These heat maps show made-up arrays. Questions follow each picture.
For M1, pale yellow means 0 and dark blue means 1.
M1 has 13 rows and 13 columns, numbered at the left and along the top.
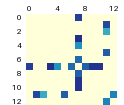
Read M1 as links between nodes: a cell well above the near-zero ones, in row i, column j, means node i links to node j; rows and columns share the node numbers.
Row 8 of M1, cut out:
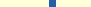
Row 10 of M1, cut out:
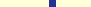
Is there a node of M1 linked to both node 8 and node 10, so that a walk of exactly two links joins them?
yes
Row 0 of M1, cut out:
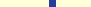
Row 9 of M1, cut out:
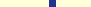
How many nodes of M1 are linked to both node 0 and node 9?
1
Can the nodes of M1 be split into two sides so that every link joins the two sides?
yes
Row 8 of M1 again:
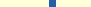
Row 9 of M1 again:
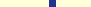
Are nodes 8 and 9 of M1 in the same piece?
yes
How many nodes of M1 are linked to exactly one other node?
11
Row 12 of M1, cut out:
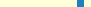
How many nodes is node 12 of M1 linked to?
1
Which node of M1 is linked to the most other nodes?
node 7
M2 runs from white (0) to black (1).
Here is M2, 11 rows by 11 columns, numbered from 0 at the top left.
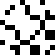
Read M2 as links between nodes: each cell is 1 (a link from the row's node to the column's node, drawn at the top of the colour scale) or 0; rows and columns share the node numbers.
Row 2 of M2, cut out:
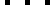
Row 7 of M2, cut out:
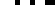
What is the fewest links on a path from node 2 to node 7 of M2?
2
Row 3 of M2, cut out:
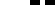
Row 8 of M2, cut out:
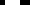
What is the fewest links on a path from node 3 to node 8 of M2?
4
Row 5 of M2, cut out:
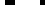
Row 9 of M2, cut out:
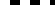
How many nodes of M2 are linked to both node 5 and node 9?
1
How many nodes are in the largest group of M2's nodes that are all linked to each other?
5
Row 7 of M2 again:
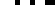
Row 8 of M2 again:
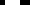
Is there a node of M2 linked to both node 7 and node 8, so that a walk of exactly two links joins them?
no
